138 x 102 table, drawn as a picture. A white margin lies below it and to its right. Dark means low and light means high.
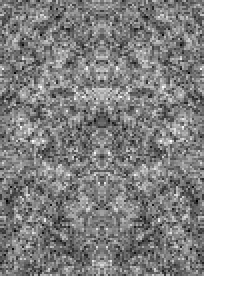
Average level on the scale: 50%. Stripes: none. Slope: none. Odd rows or columns: none. Histogram: bell-shaped. Mirror symmetry: left to right. Seam: none.
